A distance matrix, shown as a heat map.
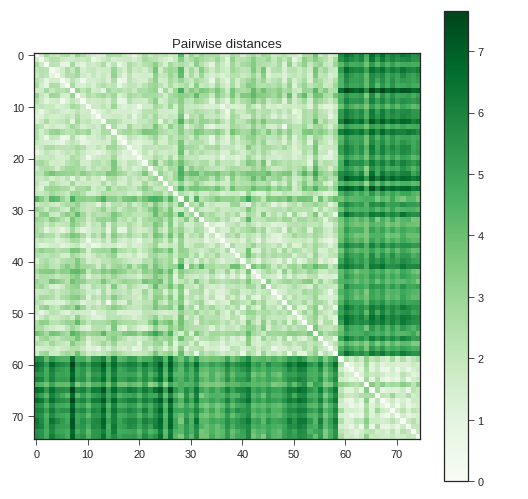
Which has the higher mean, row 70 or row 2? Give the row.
70
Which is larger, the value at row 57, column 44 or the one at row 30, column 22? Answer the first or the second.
the second
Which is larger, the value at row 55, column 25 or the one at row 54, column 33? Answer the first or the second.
the first
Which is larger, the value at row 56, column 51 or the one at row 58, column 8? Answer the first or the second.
the second
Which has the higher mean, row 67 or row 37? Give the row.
67
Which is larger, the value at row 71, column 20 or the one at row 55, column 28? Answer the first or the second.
the first
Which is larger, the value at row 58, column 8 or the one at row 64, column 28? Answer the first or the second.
the second
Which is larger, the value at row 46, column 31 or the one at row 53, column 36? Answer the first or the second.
the first
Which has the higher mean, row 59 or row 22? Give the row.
59
